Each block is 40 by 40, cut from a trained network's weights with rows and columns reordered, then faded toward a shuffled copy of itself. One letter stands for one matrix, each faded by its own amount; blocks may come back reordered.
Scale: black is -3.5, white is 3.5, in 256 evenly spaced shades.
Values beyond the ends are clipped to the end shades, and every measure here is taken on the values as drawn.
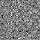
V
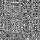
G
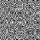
G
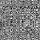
G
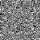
V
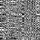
G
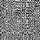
G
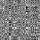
G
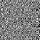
G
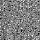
V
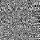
V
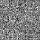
V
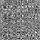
G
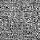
V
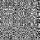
G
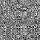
G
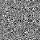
V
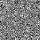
V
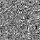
V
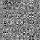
G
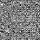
V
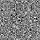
V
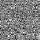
V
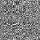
G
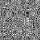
G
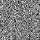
V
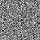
V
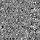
V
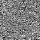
V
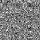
V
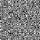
V
